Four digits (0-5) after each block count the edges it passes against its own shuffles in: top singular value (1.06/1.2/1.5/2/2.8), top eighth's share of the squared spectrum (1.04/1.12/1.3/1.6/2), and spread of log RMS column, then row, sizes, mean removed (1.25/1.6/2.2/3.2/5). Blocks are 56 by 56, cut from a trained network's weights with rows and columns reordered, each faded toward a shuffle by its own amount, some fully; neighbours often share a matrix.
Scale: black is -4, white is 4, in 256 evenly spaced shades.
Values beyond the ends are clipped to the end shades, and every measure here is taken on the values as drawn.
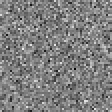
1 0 0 0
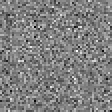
3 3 0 2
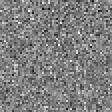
2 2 0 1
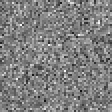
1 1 0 0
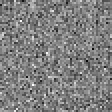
1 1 0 0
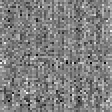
3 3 0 2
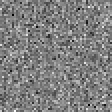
1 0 0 0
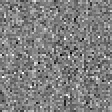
1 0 0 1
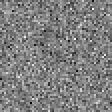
0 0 0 0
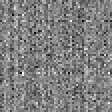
3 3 0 2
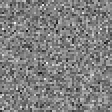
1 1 0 0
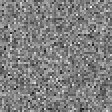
1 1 0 0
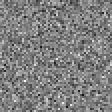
1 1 0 0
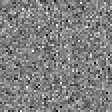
0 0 0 0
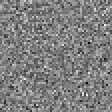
2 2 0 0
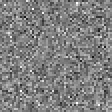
2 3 1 2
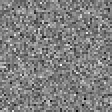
0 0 0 0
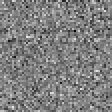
3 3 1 1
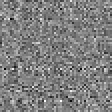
4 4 1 3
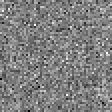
0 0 0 0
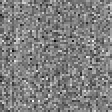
2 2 0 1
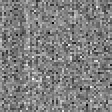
2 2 0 1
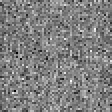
2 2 0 1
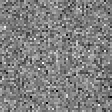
1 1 0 1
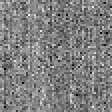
3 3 0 2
